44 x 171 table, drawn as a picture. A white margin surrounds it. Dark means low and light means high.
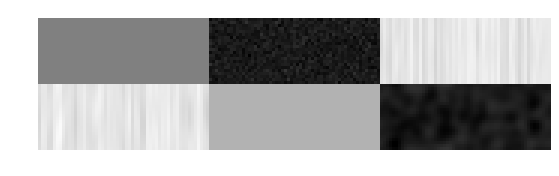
The table splits into 2 rows of 3 panels. Panel 1,1: middling, flat. Panel 1,2: very low, fine-grained, faint in contrast. Panel 1,3: very high, streaked downward, faint in contrast. Panel 2,1: very high, streaked downward, faint in contrast. Panel 2,2: high, flat. Panel 2,3: very low, blotchy, faint in contrast.
